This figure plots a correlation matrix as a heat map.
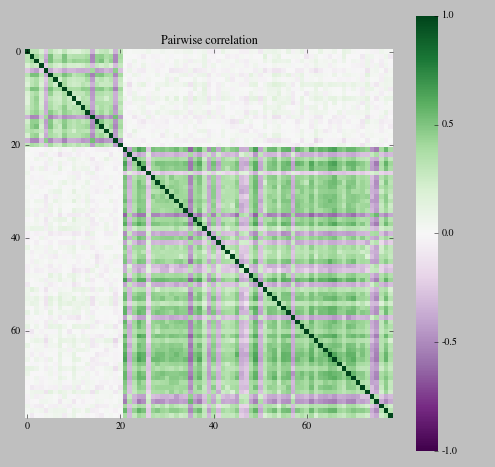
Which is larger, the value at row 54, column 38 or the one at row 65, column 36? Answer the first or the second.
the second
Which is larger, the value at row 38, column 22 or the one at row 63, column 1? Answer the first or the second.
the second
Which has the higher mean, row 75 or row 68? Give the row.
68
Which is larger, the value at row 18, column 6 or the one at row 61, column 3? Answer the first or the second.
the first
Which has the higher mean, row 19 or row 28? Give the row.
28
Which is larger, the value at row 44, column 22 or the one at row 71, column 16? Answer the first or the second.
the second
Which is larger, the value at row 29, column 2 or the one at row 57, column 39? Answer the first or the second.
the second
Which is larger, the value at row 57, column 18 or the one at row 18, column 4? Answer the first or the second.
the first
